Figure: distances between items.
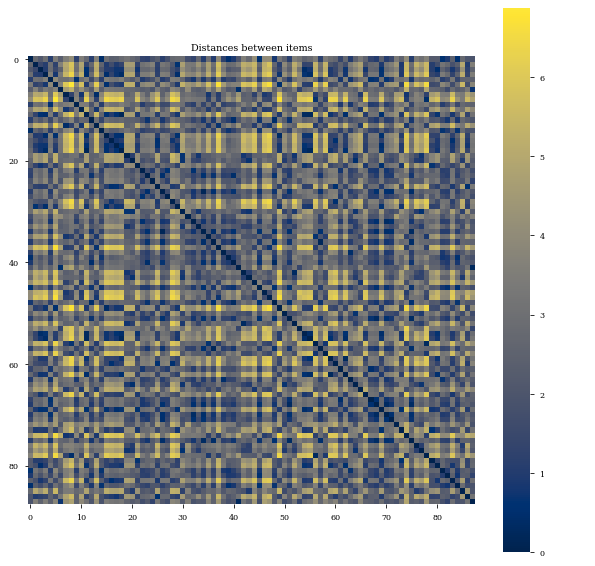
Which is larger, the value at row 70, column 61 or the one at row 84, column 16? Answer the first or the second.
the second
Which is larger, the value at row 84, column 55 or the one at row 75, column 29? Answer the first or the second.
the second
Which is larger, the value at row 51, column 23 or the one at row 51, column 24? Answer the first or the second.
the second
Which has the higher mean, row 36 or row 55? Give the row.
55
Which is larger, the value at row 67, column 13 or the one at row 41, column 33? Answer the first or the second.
the first
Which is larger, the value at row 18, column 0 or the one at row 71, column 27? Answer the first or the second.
the first
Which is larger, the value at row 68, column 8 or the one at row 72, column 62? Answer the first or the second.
the second
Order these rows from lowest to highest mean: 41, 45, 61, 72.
45, 61, 41, 72
